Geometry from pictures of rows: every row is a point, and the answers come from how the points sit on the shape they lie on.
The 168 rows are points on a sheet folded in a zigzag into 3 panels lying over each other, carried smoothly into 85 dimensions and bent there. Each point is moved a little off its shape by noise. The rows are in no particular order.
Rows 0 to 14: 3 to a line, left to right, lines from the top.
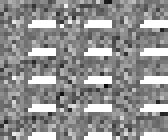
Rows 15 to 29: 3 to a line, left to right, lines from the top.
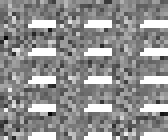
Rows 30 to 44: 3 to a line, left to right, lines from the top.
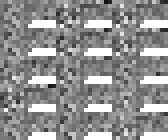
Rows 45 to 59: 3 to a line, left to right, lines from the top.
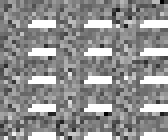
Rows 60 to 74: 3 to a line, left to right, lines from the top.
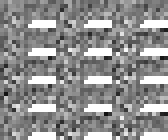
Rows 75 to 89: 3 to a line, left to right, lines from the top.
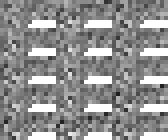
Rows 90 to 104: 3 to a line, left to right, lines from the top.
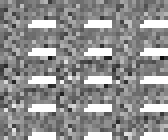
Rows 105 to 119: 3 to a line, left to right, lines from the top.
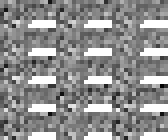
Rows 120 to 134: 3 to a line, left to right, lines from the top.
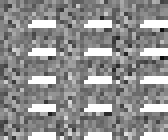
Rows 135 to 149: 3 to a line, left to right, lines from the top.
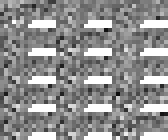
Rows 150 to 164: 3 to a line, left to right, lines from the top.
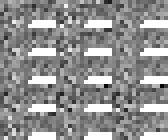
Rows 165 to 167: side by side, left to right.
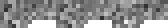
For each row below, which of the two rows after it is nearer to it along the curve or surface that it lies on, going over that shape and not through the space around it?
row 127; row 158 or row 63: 158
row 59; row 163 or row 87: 163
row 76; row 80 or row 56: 80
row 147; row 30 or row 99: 30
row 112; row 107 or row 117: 107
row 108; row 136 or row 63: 136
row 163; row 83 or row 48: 48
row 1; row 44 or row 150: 44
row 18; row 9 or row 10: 9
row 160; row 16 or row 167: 16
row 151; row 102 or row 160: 102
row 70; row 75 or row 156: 75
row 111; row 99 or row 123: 123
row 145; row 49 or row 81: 49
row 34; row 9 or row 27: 27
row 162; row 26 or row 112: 26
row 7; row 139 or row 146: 139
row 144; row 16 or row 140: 16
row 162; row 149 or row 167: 149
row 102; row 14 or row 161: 14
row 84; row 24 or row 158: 158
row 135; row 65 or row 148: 148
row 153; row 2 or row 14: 2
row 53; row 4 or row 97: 4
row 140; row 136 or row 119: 136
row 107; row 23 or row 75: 75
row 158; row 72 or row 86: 86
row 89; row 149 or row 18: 149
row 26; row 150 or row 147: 147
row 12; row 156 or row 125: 156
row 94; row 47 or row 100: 100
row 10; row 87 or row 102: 102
